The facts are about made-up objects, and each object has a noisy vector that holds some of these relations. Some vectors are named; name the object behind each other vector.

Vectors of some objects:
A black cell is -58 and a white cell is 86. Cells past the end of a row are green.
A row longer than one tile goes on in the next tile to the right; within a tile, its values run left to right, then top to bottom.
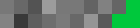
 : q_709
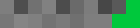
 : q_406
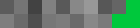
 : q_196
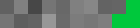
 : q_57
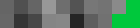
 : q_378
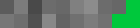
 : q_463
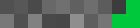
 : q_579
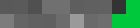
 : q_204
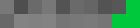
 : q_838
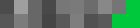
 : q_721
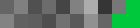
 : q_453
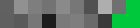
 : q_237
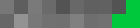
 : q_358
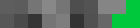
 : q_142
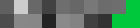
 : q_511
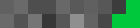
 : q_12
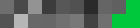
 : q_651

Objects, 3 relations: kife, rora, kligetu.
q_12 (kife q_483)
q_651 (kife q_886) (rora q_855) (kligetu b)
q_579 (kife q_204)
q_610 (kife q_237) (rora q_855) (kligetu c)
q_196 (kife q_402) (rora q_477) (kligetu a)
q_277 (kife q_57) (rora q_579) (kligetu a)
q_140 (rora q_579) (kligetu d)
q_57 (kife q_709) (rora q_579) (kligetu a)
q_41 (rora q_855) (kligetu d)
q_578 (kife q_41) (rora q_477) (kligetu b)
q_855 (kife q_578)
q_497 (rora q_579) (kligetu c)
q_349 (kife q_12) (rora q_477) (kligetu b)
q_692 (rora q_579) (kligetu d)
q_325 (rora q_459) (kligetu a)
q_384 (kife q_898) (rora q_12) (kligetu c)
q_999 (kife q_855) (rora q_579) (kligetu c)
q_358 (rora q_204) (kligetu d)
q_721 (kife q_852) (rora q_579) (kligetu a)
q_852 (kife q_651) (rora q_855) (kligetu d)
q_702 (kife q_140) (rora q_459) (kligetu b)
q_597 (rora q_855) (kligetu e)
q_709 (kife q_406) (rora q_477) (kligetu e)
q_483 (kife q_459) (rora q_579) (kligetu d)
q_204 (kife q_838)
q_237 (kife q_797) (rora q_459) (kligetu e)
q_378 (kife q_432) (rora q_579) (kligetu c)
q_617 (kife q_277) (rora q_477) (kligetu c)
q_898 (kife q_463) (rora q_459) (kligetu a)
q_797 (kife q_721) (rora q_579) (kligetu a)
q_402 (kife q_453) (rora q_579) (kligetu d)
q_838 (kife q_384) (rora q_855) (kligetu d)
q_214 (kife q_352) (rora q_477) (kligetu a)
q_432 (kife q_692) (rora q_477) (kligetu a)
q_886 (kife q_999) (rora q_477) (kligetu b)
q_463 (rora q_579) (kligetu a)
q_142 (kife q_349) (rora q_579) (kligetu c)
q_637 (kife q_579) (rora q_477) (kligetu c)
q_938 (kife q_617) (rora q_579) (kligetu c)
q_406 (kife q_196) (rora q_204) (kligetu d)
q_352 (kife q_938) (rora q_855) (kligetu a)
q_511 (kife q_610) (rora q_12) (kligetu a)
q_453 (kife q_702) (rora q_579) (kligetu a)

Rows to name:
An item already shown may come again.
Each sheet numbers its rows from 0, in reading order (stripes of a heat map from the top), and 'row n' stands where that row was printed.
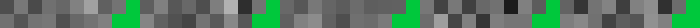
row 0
q_432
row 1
q_453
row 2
q_483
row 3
q_41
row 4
q_140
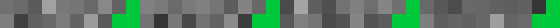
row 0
q_709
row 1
q_597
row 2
q_721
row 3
q_204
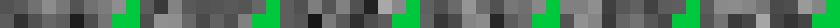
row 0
q_637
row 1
q_349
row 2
q_999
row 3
q_378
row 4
q_852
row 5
q_610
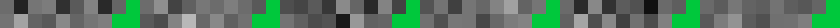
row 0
q_702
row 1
q_214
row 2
q_855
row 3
q_432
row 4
q_578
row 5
q_483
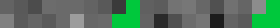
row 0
q_204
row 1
q_384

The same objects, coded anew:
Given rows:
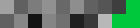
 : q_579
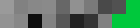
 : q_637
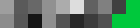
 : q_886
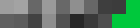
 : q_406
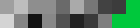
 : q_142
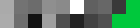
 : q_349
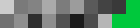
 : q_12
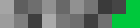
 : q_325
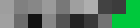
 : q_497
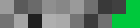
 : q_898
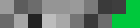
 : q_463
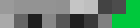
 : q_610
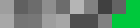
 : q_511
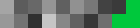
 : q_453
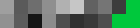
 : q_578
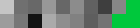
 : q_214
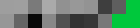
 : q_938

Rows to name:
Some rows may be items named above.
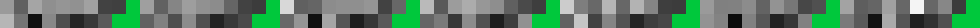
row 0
q_999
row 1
q_41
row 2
q_597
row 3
q_855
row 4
q_692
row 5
q_637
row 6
q_702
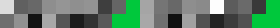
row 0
q_597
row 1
q_349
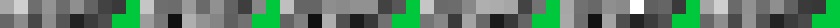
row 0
q_483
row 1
q_214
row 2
q_709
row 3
q_237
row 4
q_349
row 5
q_483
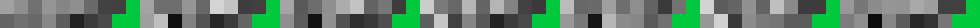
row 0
q_852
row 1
q_378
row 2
q_578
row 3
q_692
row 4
q_352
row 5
q_432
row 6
q_384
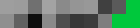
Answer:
q_617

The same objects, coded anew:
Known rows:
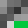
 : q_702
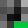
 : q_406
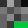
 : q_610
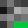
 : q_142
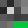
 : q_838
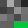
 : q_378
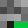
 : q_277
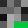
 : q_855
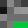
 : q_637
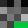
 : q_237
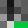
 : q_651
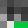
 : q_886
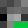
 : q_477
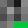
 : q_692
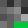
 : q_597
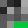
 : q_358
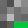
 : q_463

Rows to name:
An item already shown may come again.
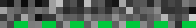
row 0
q_237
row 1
q_852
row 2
q_349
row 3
q_349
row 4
q_999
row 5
q_597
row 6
q_709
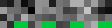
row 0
q_237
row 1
q_384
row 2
q_196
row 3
q_578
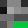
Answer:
q_384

